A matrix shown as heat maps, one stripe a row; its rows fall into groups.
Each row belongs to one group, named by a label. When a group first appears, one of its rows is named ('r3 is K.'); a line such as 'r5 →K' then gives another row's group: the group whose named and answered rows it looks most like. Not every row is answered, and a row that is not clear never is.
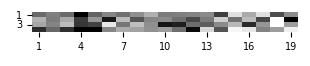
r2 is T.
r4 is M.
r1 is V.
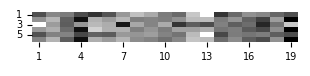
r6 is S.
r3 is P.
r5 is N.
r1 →N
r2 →S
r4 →S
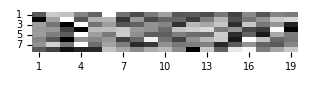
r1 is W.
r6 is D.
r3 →D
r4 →S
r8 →M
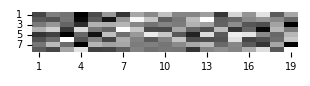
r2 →N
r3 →S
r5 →M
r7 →S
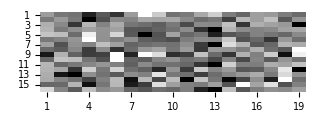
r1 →N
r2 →V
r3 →D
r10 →W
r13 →M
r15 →V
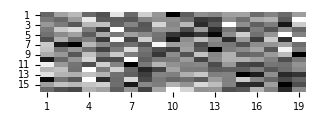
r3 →P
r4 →W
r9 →D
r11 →P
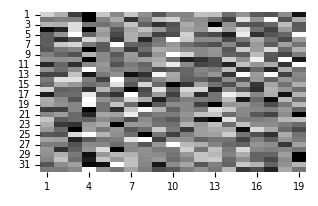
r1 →S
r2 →V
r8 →V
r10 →T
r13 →V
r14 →W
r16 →P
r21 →S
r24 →D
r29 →S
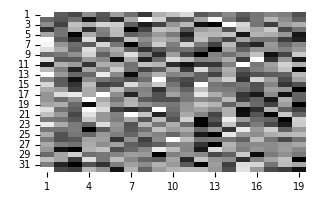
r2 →N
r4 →V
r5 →D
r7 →P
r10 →T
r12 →D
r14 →D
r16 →D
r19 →S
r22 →P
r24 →V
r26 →T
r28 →M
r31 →M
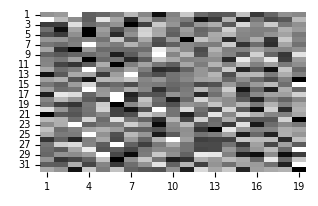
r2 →P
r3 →V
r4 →N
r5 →N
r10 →V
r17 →W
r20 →P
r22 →D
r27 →W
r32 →D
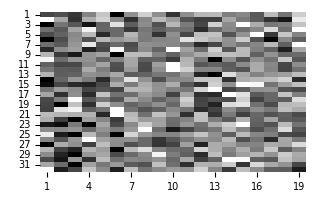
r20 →W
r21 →W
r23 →N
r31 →D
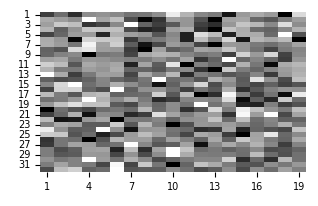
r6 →D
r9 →V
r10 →P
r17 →P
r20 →M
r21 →V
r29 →T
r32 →W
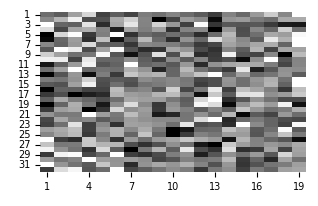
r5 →W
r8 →W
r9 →P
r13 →N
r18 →N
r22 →N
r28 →P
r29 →W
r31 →P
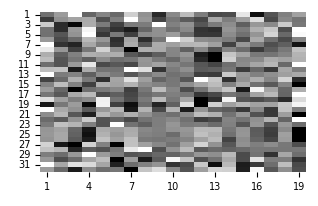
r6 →T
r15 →S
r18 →P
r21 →S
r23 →W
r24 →S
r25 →S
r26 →S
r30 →T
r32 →D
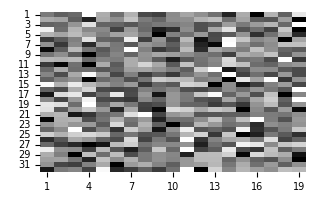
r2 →S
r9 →V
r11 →N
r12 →N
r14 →V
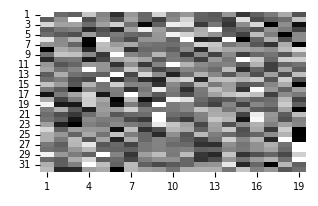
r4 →N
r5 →T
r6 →P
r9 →W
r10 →M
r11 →T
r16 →D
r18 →T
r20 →S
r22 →D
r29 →P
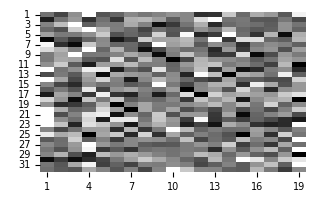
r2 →N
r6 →M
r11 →S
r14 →P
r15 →D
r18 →D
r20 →P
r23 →P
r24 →T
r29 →S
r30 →M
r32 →T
